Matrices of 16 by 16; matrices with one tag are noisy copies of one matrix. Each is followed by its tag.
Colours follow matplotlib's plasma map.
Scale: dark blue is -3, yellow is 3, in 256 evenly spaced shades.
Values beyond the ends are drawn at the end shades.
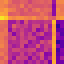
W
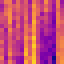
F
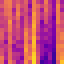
F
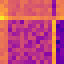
W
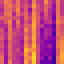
F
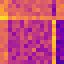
W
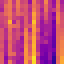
F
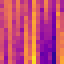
F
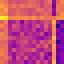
W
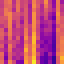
F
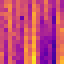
F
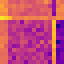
W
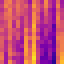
F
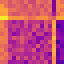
W
